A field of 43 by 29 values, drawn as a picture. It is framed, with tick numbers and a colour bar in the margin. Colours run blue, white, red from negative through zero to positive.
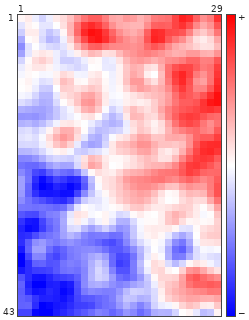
There are no lone odd cells. No regular stripes run through it. The top right is the ninth with the highest average. The ninth with the lowest average is the bottom left. The texture is blotchy. Values rise toward the top right.
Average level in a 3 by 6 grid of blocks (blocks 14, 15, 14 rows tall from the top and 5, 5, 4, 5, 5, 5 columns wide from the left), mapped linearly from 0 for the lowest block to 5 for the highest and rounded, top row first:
3 3 4 4 5 5 / 1 2 3 4 4 5 / 0 1 1 2 3 4
